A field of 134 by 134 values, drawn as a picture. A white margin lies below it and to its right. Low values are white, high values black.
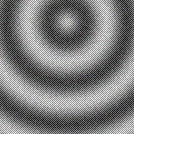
Rings: centred on the top middle. Average level on the scale: 50%. Slope: none. Seam: none. Ninth with the highest average: top middle.
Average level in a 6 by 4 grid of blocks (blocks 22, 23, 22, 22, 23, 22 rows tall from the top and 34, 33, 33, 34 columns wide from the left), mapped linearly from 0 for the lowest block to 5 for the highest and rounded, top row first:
3443 | 3443 | 4004 | 1551 | 3003 | 2552
